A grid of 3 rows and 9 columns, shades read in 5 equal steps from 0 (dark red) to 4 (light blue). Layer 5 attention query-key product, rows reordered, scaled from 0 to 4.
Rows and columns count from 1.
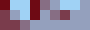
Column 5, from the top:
2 3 3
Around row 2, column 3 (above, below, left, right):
4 2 3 0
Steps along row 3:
same up up same same same same same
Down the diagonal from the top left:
0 3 2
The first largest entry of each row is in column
2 3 4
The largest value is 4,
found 5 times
